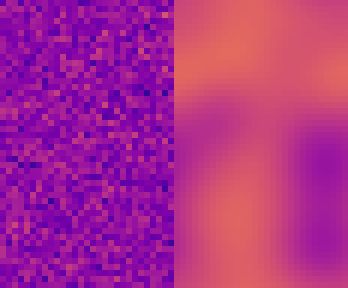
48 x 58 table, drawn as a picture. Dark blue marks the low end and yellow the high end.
It is made of 1 by 2 panels. Panel 1,1: low, fine-grained. Panel 1,2: middling, smooth.
